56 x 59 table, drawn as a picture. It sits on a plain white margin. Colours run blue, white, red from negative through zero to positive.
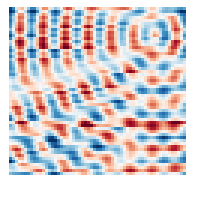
No single row or column stands out from its neighbours. Concentric rings centre on the top right. No overall slope runs across the table. The bottom right is the ninth with the highest average. Upright stripes repeat 8 times across the table.
